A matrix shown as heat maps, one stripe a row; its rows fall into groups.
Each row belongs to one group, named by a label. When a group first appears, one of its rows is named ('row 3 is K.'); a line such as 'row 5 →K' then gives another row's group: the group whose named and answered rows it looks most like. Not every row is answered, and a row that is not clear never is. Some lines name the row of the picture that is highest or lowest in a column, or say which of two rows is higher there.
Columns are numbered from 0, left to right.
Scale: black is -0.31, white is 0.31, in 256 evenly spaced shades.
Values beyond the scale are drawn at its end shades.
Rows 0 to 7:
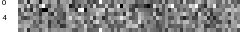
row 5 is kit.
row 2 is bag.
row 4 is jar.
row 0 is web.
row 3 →kit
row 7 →web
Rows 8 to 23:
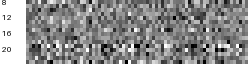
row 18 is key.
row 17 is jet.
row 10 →bag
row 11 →jar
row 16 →jar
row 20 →jar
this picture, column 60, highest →15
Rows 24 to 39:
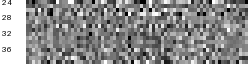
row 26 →key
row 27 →jar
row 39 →kit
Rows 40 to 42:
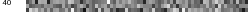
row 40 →web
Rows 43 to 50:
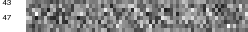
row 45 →kit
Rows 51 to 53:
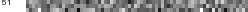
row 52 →kit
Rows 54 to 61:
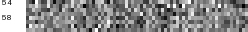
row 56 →kit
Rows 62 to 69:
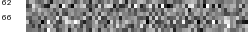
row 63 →kit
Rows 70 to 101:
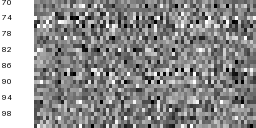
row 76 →jet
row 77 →kit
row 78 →jet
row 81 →jet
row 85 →key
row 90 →key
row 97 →kit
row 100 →web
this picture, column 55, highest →82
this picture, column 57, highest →75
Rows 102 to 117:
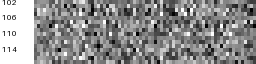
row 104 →jet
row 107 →bag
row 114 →jar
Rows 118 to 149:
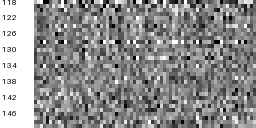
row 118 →web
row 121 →jet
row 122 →jar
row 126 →bag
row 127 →jar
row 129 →jar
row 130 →jet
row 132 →jar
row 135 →kit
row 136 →jar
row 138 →web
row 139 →jar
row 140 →key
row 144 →key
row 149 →web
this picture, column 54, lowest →118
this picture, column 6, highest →119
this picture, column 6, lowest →145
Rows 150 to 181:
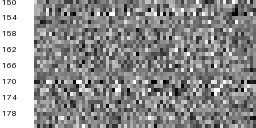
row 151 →key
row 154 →jar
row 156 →jar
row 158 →key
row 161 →jet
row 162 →jet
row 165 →jet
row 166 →kit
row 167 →jet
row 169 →jar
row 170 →web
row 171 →bag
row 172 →web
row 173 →kit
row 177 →jet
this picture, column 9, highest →179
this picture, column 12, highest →173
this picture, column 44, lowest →170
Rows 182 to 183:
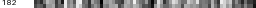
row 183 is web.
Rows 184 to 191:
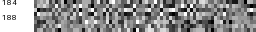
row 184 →kit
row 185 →jet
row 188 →kit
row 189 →jar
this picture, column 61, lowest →186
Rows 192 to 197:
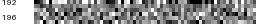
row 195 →kit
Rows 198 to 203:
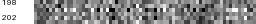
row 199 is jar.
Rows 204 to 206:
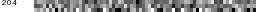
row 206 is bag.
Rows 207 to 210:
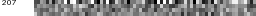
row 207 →kit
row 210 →bag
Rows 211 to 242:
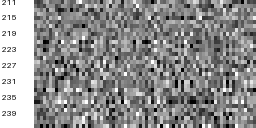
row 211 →web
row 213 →bag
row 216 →key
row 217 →jet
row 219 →jet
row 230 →bag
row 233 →web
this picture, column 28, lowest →234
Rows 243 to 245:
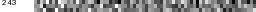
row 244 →web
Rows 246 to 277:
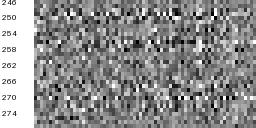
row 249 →kit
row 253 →bag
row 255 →kit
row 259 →bag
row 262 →jar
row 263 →web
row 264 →web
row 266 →jet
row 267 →kit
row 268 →jar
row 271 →kit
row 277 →key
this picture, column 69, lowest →258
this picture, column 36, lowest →250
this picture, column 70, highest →270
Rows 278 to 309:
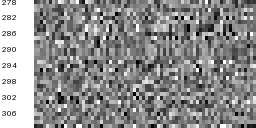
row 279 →key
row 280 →bag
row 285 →jar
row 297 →jet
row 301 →jar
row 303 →bag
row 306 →key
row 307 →kit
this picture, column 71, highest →303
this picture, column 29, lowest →309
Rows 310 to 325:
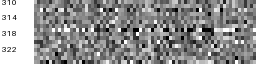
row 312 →web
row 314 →web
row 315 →kit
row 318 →jar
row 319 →key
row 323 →bag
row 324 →key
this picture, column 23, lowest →312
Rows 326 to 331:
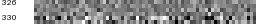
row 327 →web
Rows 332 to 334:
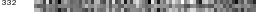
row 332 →key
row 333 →jar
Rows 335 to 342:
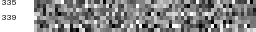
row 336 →jar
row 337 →web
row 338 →key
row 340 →jar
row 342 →bag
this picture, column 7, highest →341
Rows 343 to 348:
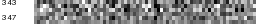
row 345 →key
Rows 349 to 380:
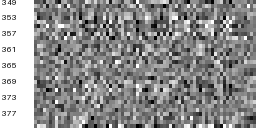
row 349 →jar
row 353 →jet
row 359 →kit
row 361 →jar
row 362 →kit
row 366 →jet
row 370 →jar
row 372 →jar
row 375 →bag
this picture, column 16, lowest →355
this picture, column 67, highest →358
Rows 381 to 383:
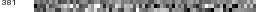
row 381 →bag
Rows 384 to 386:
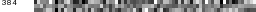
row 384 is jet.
